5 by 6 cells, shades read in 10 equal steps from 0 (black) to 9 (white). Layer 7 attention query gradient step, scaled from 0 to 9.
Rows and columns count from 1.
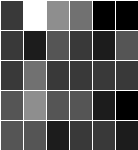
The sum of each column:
12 22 14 13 6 6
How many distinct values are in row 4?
4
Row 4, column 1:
3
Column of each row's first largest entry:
2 3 2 2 1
